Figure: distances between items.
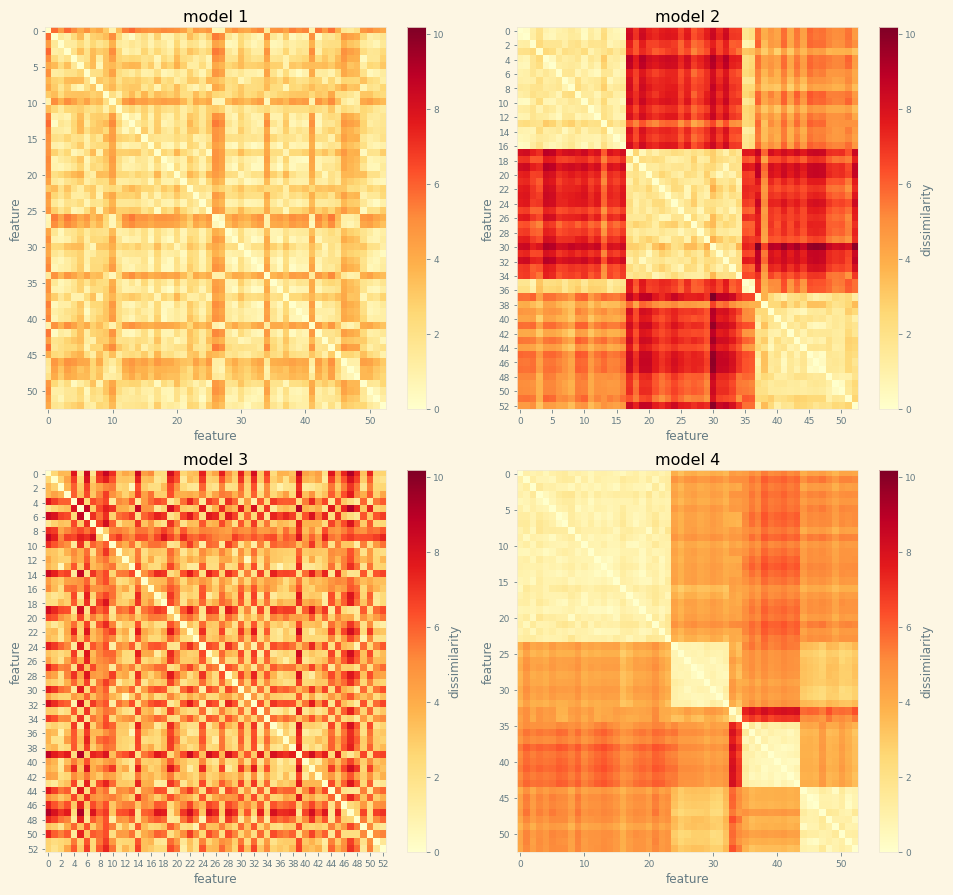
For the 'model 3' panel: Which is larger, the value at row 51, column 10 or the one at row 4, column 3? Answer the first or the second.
the second
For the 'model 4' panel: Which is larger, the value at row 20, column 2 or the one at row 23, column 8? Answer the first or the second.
the second
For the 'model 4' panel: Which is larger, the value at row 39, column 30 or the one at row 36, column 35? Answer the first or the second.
the first
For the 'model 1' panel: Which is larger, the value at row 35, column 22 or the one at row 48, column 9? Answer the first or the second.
the first
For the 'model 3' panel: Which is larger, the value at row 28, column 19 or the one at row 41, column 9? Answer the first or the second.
the first
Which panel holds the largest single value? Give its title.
model 2
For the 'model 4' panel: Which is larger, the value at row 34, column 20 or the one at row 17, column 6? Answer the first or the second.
the first
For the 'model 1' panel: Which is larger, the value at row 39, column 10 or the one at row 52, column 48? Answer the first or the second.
the first
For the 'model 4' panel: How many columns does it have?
53
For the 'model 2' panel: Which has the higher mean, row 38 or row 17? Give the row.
17
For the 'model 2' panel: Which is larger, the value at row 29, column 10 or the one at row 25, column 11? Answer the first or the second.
the first
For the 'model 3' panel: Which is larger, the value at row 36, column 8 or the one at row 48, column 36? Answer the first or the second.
the second
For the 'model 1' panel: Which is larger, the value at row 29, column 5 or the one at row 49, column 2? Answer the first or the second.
the first
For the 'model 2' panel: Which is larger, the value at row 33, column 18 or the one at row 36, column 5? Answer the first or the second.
the second
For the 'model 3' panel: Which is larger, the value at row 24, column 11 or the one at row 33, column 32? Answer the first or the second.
the second
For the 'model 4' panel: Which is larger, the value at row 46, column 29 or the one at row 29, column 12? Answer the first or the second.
the second
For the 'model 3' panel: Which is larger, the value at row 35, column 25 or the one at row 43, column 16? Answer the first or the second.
the second
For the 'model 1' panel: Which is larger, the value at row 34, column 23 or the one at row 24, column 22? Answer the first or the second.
the first
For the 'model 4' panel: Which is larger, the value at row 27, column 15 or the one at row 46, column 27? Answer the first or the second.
the first
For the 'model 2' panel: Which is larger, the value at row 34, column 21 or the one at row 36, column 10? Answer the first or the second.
the second
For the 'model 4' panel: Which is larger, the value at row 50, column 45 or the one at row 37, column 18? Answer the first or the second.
the second
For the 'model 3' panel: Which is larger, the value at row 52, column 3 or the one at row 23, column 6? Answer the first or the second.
the second
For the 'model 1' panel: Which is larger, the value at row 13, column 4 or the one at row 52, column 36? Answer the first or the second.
the first
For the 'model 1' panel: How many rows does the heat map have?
53
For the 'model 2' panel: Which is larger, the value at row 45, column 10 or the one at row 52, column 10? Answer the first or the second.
the first
